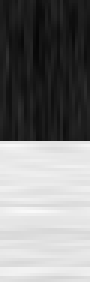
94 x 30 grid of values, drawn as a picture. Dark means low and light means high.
The table splits into 2 rows of 1 panel. Panel 1,1: very low, streaked downward, faint in contrast. Panel 2,1: very high, streaked across, faint in contrast.
